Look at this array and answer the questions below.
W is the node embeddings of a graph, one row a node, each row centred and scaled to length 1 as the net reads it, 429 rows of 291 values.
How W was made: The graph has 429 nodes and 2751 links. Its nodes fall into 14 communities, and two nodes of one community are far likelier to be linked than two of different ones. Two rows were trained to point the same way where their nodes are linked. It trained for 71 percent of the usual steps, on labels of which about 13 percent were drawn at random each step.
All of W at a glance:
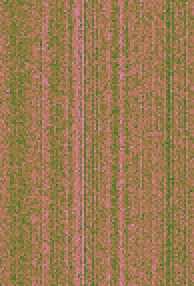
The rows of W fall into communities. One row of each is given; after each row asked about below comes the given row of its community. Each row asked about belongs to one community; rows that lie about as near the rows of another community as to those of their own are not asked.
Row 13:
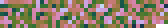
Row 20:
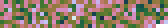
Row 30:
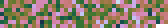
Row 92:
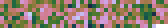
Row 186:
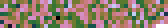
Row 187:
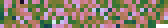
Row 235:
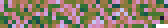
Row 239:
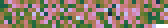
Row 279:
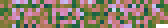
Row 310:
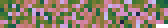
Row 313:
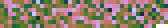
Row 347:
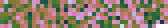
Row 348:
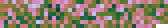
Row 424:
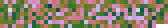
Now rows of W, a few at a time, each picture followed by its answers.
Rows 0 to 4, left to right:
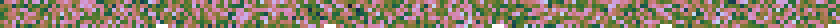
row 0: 279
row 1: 92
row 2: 20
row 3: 30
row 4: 186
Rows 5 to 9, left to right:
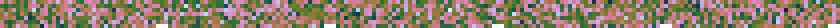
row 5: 239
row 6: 313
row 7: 30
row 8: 30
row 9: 13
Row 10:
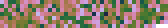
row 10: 239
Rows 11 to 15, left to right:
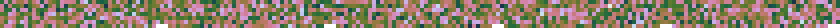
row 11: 279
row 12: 313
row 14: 187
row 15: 239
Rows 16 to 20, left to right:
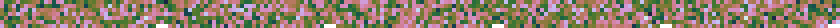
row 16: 235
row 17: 239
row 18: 310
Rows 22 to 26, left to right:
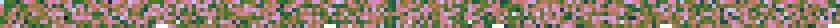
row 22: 13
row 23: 348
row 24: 424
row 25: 30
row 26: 235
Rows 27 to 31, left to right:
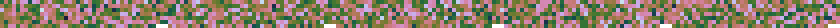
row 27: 279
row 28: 310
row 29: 313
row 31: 348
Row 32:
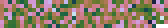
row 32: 92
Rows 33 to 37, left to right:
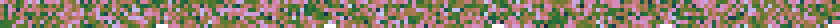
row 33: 424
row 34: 313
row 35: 310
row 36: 186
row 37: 30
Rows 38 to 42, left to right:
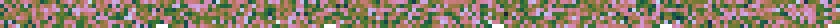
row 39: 20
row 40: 310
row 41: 310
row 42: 239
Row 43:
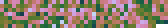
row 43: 347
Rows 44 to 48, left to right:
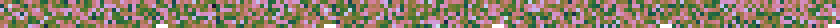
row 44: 313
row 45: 30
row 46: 30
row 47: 20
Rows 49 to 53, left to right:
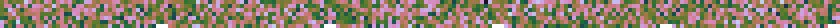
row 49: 92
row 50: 239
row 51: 187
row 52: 92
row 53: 347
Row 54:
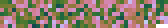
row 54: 186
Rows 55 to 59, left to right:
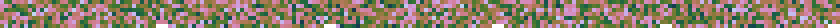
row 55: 13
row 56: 20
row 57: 313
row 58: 235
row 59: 239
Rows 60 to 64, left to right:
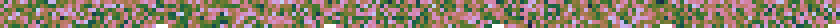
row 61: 310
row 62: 30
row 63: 424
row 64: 20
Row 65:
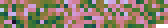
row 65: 313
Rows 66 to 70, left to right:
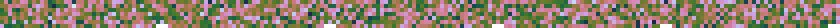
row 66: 310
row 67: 239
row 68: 235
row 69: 310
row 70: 424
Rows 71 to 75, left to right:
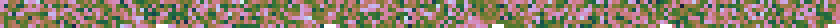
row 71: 347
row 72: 239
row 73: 347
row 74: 187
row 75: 347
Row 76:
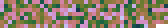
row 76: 235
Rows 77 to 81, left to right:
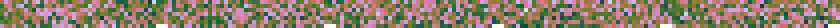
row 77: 187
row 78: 235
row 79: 30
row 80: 186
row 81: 239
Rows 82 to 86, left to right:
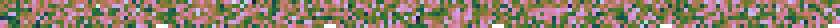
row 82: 310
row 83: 279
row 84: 20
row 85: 187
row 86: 30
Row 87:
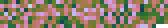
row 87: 92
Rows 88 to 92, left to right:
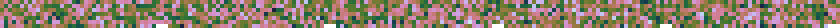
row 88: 348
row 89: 187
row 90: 20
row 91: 347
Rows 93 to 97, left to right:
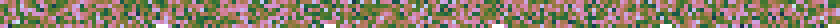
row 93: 313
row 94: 313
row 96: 313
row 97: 235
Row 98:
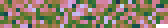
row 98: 20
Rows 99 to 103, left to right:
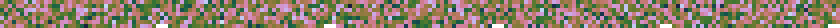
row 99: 20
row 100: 424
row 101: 30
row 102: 235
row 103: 235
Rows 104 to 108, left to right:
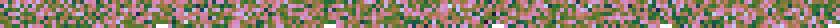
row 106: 92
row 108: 187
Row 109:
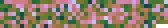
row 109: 313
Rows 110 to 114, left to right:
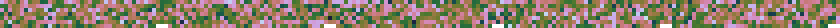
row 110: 186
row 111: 348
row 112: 348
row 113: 424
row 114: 424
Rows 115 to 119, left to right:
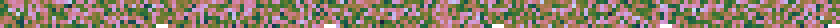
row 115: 279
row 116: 20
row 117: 310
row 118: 13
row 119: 186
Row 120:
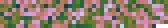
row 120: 30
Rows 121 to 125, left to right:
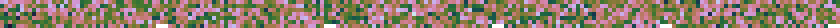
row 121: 187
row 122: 347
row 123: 30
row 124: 30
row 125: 310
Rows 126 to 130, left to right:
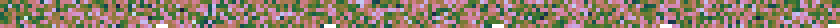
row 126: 239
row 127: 235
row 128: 310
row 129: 13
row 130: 20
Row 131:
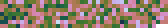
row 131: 30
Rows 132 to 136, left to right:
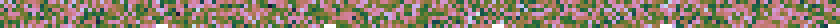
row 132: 20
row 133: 239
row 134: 20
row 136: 235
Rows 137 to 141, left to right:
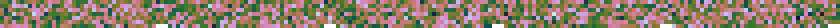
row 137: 186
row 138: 13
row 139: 424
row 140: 187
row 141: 92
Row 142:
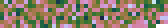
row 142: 186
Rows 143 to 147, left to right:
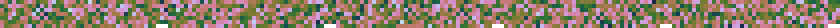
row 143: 92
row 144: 235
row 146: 235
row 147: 13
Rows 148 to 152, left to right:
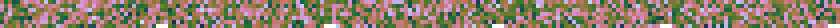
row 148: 30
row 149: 347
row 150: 92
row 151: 239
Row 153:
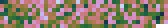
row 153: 30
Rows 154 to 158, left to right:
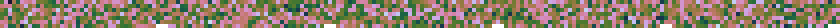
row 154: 310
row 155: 13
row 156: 13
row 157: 424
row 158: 348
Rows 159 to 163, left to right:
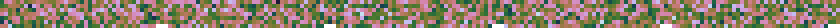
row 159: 239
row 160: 235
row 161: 279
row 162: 239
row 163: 20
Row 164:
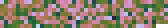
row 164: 348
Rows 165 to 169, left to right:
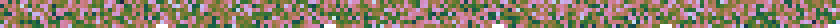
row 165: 186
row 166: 348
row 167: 348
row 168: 92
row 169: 20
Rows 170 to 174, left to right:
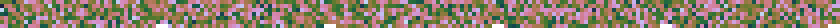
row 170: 30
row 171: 424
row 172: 310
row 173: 187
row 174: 92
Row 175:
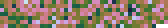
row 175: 30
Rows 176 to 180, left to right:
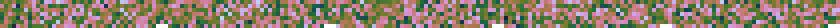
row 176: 310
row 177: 348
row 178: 313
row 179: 239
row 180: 235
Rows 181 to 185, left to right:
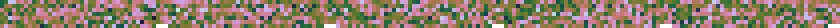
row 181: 239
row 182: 235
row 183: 310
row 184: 424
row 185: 30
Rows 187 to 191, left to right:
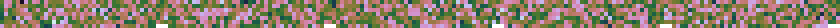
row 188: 187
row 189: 348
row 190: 347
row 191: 20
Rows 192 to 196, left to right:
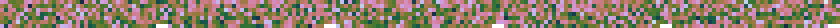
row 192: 424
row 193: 186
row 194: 186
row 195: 92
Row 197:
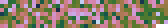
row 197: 239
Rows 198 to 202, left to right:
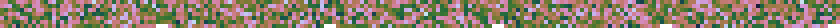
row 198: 20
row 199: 235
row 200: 279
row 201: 347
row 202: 20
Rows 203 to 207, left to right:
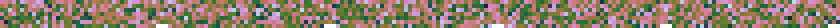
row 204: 313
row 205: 30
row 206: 13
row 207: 235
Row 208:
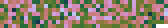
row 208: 313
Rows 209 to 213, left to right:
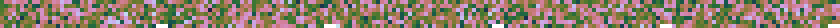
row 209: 279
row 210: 424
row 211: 92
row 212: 30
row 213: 424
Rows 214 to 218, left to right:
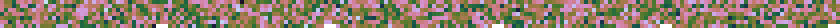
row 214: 30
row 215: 13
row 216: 348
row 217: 20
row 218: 279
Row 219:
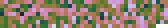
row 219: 347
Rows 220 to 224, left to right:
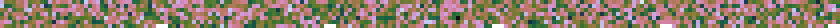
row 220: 347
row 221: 187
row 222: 424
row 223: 186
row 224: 310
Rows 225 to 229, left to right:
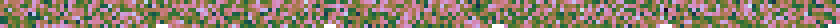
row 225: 313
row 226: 186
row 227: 92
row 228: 13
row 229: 313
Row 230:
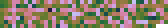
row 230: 279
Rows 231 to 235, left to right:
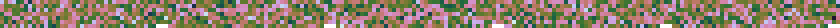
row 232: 313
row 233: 13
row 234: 13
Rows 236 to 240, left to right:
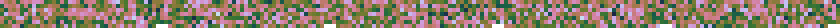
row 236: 347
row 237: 30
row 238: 348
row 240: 92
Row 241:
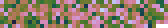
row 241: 313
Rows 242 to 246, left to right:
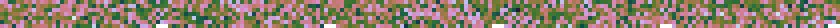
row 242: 20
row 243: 348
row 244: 347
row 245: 13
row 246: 235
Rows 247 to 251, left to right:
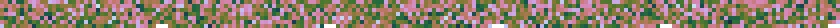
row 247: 92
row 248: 348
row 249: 13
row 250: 92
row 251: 186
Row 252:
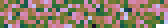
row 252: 424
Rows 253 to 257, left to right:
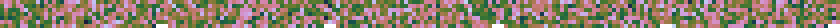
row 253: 187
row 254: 313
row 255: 347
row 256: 279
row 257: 186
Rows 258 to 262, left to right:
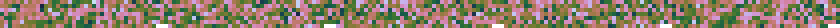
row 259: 348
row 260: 13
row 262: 310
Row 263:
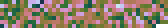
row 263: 424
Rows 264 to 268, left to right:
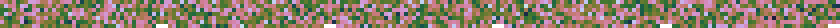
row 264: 92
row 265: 13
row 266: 20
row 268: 348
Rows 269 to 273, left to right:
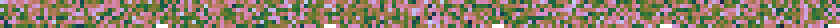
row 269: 187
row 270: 279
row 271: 348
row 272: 20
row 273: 20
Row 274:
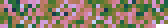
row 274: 13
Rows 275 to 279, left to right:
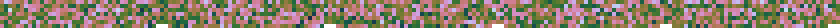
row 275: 235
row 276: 20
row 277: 92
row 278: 313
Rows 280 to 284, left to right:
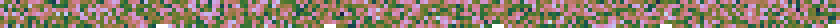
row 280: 313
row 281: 186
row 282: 310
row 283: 13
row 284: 20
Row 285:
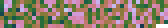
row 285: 187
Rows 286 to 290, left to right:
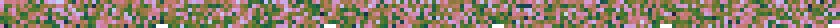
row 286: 235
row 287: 187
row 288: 20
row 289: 279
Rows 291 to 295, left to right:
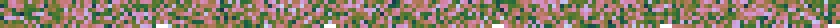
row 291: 348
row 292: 186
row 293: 186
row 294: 30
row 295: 347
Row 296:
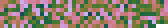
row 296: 235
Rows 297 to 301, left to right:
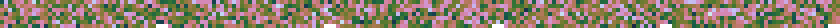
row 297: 310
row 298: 30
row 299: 186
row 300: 13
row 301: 187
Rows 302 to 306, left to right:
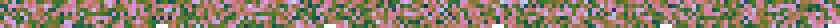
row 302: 186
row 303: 30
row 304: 239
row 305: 313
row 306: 348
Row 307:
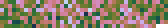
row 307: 187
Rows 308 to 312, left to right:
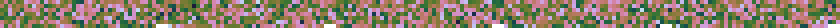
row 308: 424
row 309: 239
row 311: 92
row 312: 20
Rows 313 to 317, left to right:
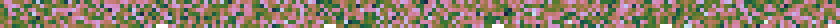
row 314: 20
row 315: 313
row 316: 279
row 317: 13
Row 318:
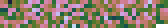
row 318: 310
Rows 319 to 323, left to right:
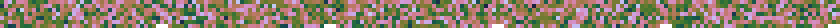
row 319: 313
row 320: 348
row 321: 279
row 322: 13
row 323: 30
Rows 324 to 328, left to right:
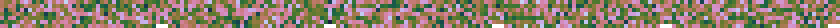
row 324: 13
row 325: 92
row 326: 235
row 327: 30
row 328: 186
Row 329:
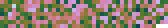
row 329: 20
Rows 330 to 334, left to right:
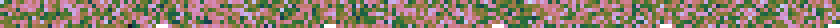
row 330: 20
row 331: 239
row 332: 239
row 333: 30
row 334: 279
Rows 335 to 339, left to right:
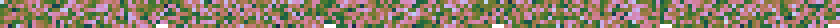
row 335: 20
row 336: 310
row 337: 187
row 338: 347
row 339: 348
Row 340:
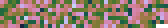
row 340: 424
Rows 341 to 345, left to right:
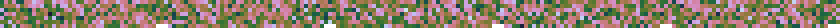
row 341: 348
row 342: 186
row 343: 187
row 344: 313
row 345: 235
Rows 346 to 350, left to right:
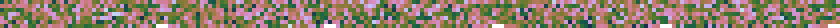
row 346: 20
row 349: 239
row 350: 348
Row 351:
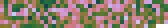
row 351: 313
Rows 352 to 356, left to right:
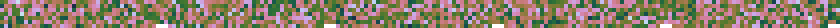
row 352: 30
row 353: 424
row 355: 313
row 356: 310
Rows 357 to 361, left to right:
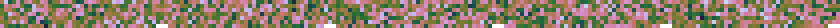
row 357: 310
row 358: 13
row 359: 310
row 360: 239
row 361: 239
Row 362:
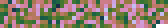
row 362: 186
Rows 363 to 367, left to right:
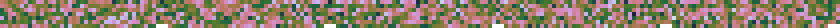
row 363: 20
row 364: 310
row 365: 187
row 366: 313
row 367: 347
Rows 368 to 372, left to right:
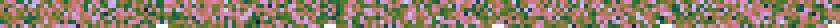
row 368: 313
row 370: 279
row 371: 30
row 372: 239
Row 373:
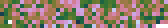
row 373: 30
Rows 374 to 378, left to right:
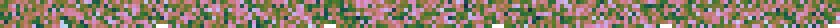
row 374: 239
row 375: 347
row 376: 30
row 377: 348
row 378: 187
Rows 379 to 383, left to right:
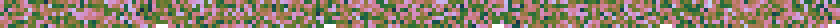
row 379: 347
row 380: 310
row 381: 20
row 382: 235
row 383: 13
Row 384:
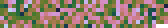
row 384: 239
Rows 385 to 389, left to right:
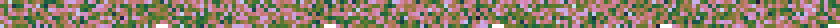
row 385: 313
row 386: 313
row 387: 92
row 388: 187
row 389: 424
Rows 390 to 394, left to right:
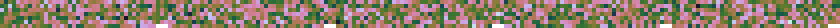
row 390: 30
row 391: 239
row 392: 279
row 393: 186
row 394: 279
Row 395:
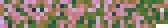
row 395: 92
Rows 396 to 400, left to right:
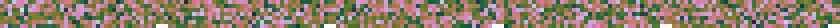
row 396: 348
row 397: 310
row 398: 13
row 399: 279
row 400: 310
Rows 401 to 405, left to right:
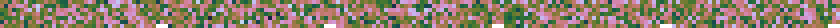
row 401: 347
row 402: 348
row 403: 313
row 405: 239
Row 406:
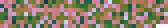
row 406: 313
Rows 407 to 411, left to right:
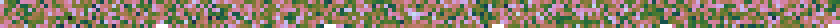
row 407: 13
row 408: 424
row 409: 313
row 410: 92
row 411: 186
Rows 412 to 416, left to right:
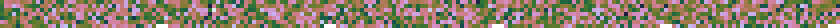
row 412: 239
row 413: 235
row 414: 239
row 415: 235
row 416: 20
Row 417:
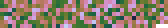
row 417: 186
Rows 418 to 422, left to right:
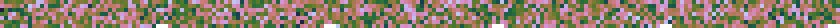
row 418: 20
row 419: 13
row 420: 313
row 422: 187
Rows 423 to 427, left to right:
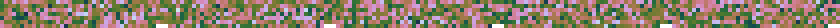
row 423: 310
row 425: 310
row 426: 279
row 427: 186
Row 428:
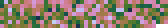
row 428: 348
